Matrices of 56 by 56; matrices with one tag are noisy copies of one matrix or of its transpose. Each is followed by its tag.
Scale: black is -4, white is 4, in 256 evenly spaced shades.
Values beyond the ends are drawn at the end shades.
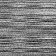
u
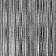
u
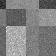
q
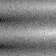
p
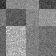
q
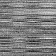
u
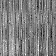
u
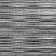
u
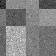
q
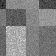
q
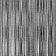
u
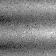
p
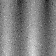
p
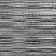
u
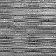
u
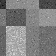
q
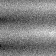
p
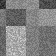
q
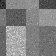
q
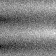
p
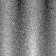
p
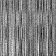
u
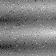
p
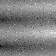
p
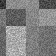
q
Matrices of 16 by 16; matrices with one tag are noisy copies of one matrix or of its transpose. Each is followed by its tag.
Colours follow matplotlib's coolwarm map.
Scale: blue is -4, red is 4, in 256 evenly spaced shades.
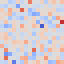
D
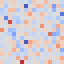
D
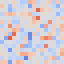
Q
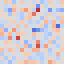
Q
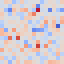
Q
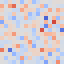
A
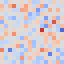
A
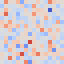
A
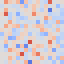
A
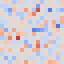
Q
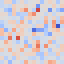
Q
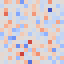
A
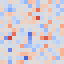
Q
